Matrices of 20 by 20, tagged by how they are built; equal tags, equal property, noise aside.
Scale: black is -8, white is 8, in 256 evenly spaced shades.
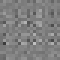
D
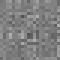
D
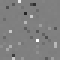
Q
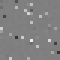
Q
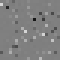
Q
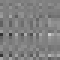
D
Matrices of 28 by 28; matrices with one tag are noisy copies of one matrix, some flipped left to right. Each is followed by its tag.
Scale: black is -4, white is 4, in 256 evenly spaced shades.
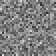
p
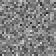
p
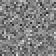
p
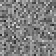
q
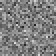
p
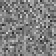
q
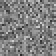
q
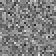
p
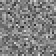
p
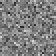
p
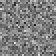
p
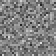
p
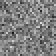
q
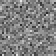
p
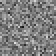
p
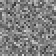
p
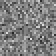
q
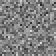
p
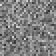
q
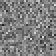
q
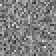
q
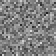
p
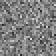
q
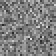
q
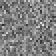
q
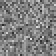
q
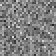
q
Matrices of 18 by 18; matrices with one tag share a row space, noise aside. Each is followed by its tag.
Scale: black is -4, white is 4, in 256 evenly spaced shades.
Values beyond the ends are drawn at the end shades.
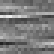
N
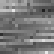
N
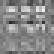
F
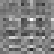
F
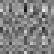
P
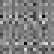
P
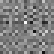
P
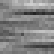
N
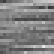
N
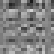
F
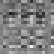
F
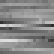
N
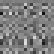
P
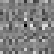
P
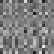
P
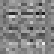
F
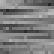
N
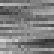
N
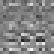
F
